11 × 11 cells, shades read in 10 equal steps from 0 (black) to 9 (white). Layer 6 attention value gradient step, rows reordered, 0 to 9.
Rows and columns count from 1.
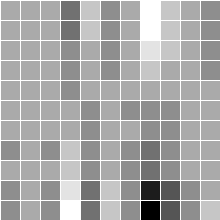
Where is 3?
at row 10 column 9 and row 11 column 9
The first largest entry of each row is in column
8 8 8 8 1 1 1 4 4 4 4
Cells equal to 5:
34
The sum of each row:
67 67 66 64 65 62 63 60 62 55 56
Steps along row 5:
same same down up same same same same same same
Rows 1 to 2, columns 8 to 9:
9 7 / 9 7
